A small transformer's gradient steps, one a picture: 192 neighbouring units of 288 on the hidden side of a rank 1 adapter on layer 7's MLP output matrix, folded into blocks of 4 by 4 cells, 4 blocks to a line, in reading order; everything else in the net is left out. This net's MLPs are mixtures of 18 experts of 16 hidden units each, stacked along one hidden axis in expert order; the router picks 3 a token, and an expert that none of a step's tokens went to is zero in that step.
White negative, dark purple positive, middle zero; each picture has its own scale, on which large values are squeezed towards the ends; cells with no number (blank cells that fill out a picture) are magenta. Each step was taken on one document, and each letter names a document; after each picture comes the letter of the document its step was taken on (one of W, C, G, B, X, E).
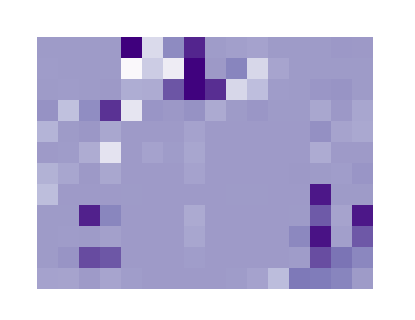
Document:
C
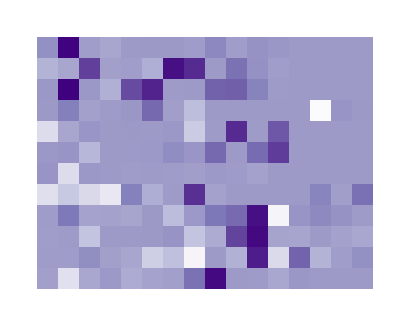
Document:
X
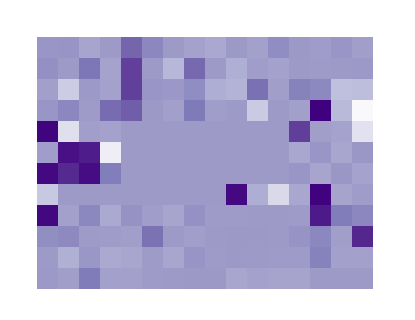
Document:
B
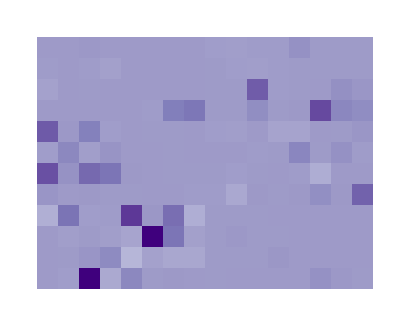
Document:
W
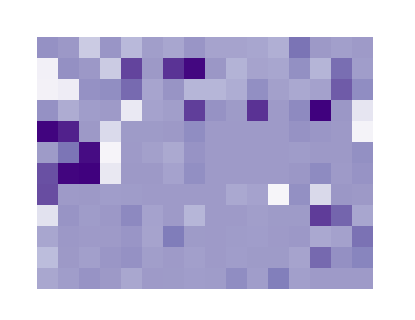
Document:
B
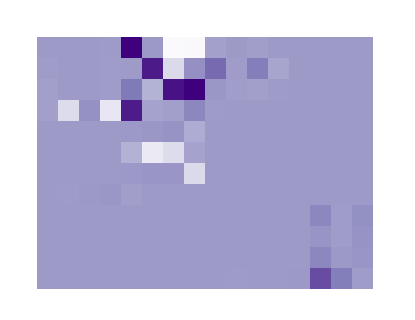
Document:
C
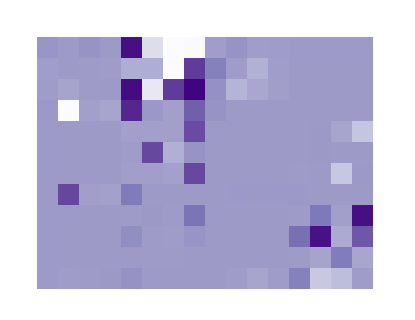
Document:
C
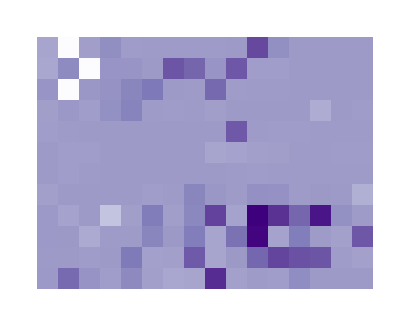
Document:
X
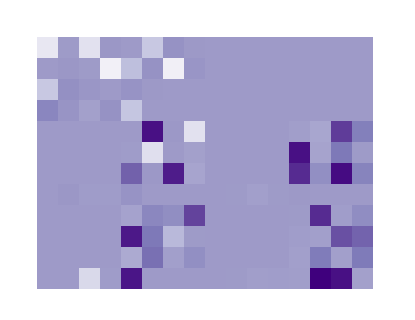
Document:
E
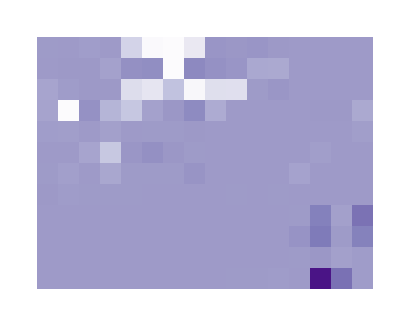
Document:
C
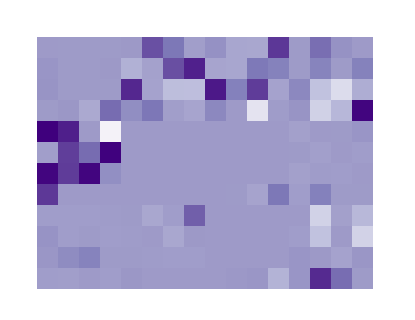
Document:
B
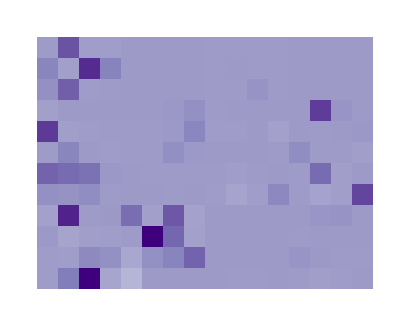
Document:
W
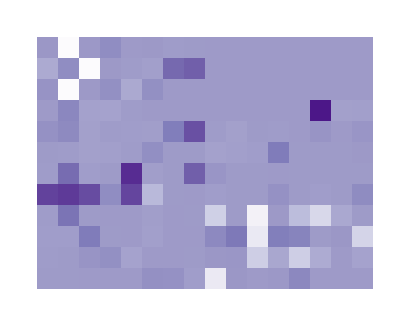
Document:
X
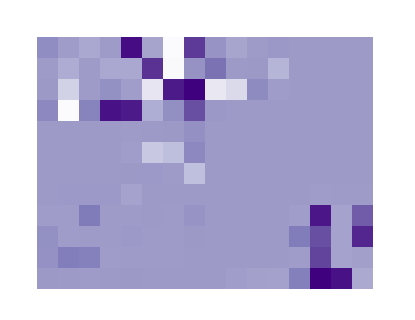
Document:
C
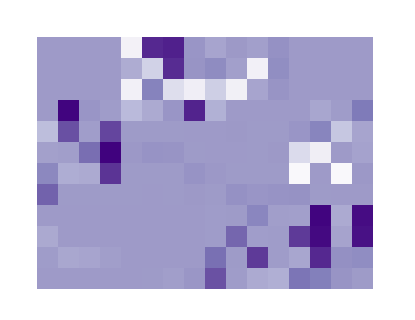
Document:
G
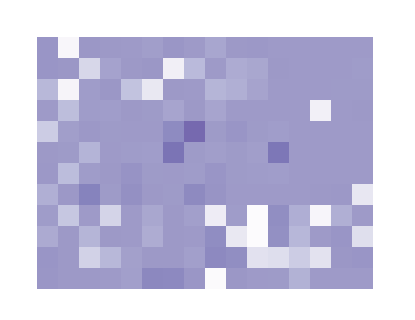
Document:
X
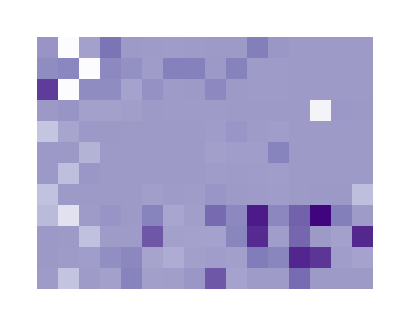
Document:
X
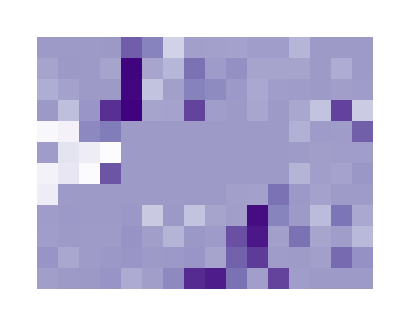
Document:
B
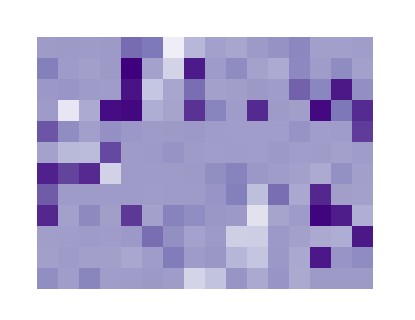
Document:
B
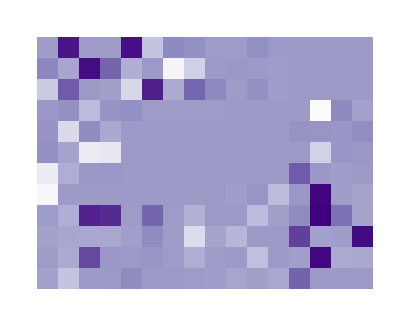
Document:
G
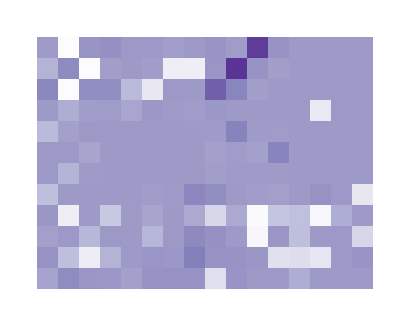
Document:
X
